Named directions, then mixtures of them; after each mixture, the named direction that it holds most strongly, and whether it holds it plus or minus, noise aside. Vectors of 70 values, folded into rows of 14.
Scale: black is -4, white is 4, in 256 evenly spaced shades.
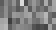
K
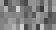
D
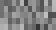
K, plus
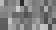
K, minus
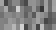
D, plus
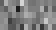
D, minus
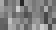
K, minus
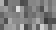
D, plus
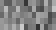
D, plus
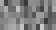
D, plus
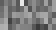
K, plus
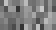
D, minus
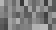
K, minus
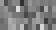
D, plus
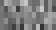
D, minus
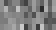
D, plus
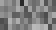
K, minus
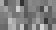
D, plus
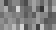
D, plus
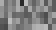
K, minus
